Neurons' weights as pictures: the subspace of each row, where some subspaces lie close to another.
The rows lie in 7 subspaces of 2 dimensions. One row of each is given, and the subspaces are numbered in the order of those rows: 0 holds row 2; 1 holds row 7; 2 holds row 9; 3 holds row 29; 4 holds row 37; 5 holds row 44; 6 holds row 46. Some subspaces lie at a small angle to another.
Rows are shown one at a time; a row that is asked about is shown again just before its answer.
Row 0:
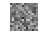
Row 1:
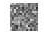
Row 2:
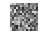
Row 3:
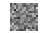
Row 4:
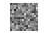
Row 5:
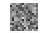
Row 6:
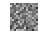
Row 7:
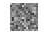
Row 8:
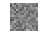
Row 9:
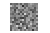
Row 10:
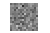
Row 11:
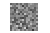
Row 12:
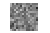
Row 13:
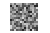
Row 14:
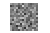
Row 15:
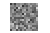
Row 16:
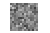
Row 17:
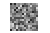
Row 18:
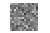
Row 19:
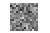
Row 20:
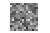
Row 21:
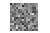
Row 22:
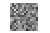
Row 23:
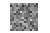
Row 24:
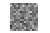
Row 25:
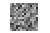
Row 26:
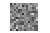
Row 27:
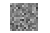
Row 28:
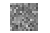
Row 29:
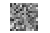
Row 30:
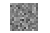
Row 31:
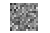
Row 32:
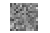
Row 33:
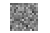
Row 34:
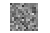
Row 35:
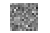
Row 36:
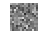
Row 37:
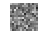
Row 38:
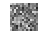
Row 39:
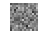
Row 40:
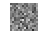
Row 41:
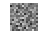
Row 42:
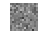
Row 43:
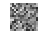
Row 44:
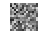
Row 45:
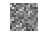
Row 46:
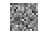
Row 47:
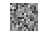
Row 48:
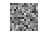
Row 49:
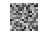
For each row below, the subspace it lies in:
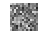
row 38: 0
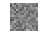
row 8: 5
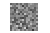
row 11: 2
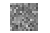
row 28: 0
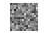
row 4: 4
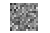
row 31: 0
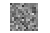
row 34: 1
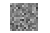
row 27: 3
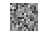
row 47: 5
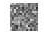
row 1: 0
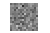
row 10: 2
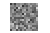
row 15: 3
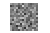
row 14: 2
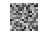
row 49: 6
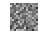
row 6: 2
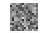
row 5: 1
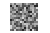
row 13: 6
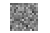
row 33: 6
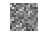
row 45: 5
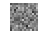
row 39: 6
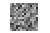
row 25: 2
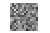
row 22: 5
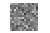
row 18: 4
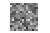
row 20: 1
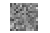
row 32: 3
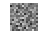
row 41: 2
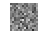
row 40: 3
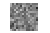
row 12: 3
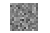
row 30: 3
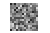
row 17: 3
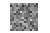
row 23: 0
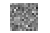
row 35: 6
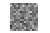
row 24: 0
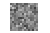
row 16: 5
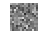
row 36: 4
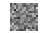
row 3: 6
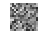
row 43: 5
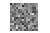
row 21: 1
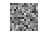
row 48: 4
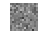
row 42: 4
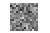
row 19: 4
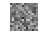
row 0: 1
